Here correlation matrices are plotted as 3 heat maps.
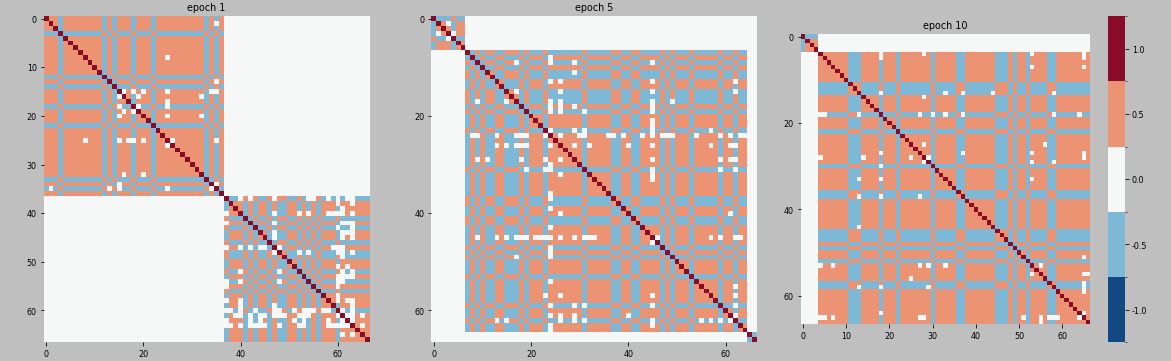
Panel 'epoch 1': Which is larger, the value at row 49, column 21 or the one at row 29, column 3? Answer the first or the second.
the first
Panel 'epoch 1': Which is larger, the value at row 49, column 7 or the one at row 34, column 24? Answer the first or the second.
the second
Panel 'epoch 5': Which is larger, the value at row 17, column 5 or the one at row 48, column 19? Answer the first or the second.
the first
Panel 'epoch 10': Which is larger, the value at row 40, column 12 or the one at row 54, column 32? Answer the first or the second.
the second
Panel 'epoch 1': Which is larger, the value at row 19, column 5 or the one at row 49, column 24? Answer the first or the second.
the first
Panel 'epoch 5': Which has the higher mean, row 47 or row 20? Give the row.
20
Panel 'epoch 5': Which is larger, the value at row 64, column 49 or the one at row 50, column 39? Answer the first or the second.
the second
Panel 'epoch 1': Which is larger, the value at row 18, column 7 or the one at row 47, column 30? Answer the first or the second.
the second
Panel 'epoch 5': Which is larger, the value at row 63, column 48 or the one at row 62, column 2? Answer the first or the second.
the first
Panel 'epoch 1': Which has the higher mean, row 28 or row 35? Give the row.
28
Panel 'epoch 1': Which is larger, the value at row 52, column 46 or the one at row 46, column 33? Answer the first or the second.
the first
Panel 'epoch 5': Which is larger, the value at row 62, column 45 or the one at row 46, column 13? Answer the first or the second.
the second
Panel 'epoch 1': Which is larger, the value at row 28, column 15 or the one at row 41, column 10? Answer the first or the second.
the first
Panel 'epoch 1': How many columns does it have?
67
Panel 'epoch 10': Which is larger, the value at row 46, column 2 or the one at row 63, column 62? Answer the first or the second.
the second
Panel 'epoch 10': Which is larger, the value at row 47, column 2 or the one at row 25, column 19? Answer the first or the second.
the second
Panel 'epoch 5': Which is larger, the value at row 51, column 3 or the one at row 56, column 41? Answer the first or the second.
the first
